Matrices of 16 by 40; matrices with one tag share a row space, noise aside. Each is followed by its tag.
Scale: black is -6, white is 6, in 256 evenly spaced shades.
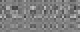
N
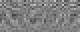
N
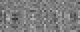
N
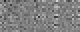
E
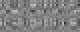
N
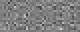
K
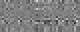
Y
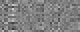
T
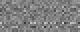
N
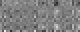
E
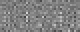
K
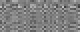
N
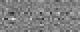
T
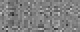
T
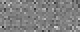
E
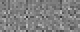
K
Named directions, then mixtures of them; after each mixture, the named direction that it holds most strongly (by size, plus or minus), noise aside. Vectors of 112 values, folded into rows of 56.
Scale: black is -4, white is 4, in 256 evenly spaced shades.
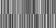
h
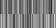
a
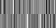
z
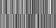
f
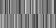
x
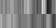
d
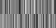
x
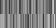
a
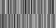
x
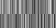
f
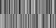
x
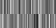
x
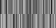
a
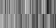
d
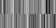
z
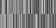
f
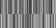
a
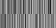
f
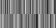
x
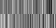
a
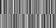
z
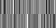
z
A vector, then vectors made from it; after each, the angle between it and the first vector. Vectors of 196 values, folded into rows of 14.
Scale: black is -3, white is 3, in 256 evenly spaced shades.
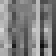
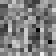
partly opposed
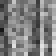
nearly opposite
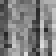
nearly opposite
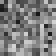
partly opposed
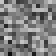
orthogonal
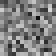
orthogonal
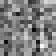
partly opposed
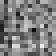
partly opposed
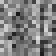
partly aligned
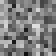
partly aligned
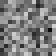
partly opposed
